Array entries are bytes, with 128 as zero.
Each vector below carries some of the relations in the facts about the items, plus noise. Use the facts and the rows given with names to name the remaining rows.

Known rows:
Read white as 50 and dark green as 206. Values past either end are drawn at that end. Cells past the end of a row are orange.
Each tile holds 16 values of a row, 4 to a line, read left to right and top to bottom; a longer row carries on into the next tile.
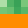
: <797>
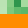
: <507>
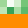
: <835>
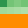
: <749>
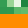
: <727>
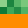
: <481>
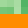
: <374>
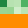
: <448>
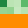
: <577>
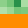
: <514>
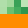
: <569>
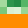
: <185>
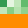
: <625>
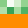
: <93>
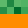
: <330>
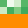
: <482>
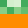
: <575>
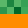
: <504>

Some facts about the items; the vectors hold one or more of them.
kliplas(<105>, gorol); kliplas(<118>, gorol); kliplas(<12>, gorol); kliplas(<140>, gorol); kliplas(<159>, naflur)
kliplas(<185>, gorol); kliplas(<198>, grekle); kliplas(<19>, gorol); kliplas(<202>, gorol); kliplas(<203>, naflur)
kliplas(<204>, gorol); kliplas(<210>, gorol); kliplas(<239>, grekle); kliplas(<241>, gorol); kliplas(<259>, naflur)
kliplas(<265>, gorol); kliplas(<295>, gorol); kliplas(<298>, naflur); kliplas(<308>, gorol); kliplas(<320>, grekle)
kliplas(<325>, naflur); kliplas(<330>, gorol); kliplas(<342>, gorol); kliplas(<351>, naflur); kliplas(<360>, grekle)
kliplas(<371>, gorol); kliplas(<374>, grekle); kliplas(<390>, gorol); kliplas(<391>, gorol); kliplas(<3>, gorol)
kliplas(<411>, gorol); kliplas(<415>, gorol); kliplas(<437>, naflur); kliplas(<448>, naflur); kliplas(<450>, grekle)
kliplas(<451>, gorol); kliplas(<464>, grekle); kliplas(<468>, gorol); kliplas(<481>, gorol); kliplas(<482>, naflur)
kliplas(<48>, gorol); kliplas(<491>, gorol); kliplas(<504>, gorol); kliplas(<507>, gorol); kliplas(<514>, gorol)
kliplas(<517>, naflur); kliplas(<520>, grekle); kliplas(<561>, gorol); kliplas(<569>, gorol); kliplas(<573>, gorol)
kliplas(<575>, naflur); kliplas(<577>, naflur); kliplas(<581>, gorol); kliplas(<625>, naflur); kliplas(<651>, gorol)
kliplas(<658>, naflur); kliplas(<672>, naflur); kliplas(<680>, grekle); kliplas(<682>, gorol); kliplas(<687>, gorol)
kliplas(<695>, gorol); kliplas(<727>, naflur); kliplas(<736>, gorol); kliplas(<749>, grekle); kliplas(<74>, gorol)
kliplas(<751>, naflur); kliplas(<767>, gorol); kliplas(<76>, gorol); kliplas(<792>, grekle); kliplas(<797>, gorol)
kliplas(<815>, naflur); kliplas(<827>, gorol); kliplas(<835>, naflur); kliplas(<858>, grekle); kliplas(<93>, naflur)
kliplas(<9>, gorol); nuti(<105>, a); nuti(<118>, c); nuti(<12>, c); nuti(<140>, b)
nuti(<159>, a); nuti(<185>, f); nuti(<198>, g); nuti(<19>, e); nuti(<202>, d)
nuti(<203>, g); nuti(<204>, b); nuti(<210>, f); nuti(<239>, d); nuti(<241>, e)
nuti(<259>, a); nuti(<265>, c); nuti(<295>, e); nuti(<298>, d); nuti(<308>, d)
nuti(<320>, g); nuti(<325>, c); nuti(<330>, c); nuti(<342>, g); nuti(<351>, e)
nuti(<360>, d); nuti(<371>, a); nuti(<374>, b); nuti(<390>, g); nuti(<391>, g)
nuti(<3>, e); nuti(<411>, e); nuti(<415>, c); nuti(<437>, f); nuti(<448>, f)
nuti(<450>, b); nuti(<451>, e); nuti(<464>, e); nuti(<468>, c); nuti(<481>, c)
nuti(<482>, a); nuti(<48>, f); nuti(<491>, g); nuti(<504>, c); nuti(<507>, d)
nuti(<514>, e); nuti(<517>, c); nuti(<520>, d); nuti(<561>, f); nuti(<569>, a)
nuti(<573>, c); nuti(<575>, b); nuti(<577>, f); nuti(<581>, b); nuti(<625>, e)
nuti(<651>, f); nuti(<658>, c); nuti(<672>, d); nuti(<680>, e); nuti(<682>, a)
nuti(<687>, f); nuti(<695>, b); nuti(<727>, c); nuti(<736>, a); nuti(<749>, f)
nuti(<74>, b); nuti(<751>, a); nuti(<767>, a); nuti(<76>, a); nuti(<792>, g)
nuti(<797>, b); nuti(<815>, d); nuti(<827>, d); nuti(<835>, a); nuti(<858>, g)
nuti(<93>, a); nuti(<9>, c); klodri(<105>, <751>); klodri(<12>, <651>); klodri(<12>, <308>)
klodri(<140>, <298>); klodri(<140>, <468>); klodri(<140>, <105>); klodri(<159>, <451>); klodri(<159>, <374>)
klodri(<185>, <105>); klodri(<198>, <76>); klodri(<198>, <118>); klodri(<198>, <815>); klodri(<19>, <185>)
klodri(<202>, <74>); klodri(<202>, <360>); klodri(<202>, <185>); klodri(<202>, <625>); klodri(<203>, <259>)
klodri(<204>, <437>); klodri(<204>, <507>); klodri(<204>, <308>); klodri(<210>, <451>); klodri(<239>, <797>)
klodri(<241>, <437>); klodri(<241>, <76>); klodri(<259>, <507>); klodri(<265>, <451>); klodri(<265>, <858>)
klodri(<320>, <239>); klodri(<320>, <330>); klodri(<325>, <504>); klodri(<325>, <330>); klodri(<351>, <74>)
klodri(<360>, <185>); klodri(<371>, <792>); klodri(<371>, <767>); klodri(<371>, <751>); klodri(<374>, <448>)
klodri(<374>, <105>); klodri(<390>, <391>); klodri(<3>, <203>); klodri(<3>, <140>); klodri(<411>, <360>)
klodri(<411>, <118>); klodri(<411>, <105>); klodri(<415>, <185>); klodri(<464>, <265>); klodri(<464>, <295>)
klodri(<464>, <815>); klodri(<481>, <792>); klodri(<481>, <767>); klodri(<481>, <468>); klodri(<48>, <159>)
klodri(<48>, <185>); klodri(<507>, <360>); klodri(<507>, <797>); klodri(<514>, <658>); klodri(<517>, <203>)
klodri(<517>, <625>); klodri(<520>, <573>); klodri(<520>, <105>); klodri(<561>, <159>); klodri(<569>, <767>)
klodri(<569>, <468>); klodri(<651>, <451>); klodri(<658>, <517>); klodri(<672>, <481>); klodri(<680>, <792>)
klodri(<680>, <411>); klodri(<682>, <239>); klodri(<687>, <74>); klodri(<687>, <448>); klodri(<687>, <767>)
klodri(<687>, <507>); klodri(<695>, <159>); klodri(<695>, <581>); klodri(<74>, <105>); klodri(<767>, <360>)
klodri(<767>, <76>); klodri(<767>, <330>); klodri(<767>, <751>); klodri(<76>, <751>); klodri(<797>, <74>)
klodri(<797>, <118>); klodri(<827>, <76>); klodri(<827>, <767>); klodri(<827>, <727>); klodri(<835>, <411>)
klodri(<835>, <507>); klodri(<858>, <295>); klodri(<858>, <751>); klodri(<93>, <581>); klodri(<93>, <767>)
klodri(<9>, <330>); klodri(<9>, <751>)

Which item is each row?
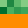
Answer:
<9>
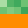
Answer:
<140>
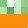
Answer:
<672>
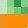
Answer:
<202>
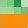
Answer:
<241>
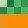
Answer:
<415>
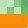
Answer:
<360>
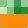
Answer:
<736>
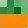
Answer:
<265>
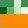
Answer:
<203>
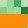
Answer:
<105>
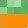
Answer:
<450>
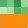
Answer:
<295>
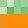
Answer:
<239>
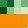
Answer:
<858>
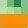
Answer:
<19>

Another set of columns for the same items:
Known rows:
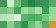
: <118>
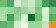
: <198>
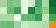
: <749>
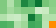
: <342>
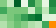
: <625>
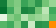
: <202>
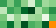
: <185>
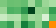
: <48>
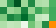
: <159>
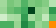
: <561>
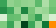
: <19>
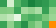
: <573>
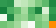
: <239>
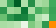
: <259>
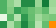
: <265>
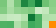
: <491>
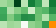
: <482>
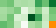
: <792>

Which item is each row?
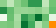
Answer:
<451>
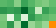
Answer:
<140>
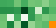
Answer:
<74>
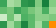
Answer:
<12>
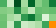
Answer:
<727>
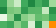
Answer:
<827>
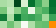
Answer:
<751>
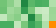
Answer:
<390>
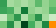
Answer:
<411>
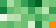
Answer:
<308>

